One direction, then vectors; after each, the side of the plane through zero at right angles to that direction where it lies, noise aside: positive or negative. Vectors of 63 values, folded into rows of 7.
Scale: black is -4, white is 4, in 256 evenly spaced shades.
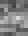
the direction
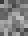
positive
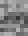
negative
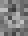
positive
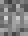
positive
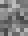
negative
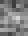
positive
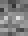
positive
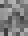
negative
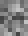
negative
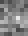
positive
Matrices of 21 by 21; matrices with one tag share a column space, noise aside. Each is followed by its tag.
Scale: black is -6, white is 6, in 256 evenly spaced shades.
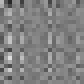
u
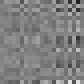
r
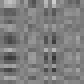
u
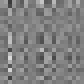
u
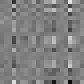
r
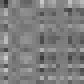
u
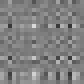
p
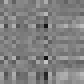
p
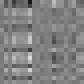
u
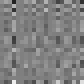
r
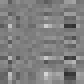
p
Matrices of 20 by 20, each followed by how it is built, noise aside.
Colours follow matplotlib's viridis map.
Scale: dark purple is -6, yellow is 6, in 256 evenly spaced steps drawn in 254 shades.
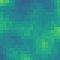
smooth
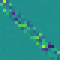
banded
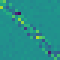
banded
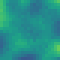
smooth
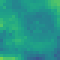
smooth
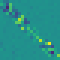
banded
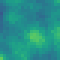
smooth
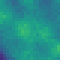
smooth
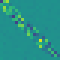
banded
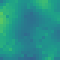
smooth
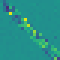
banded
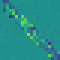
banded
